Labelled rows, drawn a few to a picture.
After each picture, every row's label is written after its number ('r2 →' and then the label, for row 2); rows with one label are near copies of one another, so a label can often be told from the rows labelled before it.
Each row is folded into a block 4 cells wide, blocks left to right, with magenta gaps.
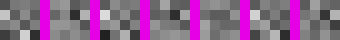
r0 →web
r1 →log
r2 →web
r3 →log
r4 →log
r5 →web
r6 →log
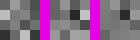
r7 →web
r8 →log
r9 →log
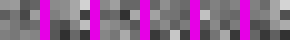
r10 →log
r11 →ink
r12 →log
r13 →web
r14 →web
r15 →ink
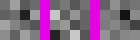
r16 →log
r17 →web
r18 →log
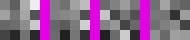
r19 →ink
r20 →ink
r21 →web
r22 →log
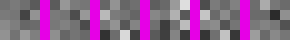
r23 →log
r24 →log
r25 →web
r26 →ink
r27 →web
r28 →log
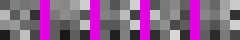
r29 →web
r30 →ink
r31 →ink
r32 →web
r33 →ink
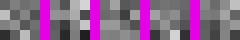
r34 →web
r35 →ink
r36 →log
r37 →web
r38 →ink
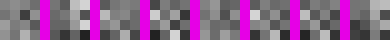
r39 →log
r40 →ink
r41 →web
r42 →web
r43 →log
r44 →web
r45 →web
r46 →ink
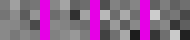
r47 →log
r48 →log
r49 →web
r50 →web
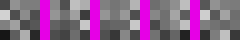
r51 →web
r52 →ink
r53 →ink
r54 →ink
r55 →web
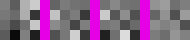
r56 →ink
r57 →web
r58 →web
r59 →log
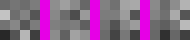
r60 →web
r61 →log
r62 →ink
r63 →ink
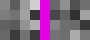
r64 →ink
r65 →log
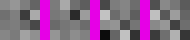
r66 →log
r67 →log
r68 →web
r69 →web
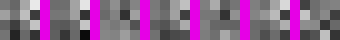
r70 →ink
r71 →ink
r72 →log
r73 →ink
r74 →log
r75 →ink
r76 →web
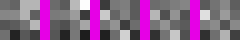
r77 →ink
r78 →ink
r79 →web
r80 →web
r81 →web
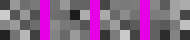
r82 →web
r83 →log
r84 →web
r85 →ink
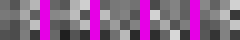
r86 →ink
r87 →ink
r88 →web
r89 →web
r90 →ink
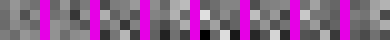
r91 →log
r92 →log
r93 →web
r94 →ink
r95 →web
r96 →web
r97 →web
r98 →ink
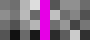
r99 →ink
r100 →web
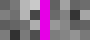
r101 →ink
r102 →log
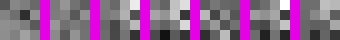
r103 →log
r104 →log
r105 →ink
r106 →ink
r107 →web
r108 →ink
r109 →ink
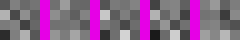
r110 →web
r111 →log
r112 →web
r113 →web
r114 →log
